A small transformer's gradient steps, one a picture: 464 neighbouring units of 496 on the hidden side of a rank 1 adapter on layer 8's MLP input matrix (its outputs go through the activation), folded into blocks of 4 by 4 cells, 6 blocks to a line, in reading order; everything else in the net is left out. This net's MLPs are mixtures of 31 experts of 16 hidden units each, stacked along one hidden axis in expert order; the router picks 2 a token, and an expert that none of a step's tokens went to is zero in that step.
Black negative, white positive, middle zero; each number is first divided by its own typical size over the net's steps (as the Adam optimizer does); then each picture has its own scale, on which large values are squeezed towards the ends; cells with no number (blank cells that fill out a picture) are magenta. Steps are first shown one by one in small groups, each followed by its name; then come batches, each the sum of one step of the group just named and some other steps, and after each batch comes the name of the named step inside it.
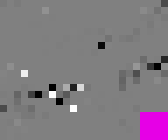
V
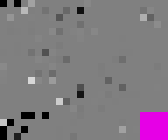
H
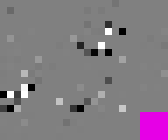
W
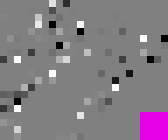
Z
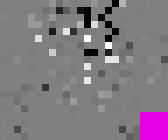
Z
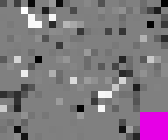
Z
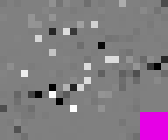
V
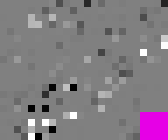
Z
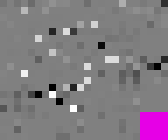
V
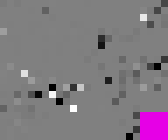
V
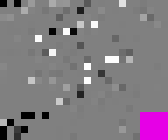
H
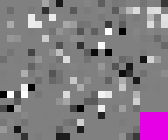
W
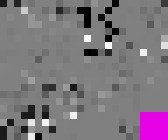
H
